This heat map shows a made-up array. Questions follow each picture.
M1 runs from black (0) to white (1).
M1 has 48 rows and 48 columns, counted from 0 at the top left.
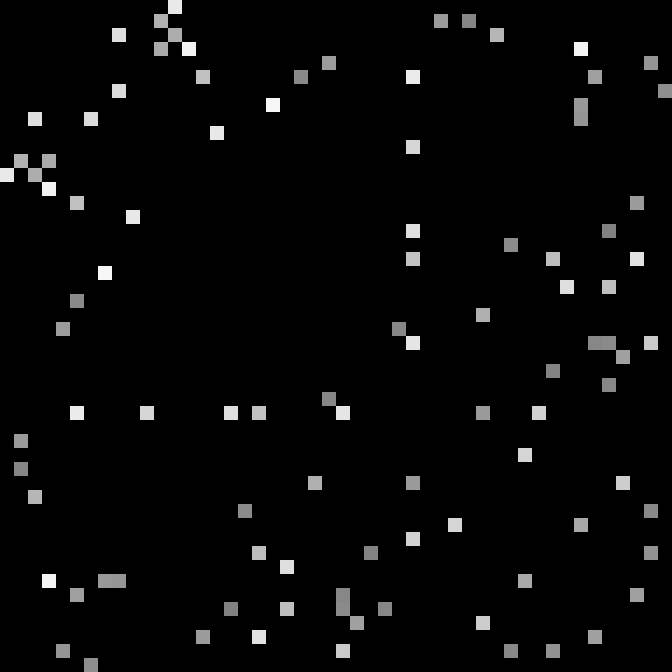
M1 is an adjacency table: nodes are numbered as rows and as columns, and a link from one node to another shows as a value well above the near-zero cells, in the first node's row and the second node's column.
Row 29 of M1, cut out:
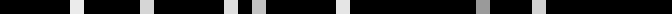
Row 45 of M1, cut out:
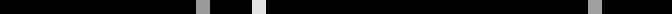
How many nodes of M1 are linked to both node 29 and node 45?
1
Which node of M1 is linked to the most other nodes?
node 29
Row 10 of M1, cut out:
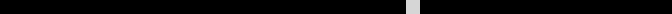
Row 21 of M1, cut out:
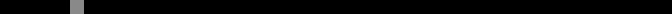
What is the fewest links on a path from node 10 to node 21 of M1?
3
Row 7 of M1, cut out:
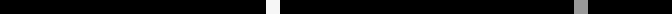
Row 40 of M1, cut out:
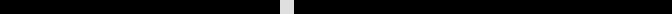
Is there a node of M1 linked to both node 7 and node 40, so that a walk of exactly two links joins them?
no
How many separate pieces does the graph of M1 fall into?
4
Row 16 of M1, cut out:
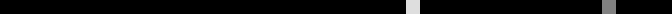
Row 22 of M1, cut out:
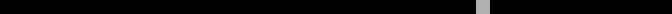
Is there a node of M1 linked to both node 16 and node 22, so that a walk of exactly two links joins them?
no
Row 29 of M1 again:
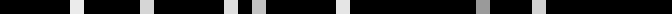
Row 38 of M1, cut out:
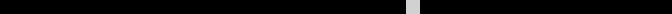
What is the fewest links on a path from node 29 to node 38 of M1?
1
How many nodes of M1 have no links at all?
1
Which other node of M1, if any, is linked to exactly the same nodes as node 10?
node 38
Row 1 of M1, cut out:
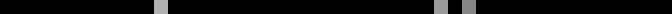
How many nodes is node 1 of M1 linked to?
3
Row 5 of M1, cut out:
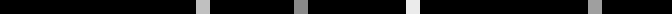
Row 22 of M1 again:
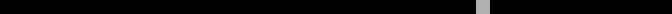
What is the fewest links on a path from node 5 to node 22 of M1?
3
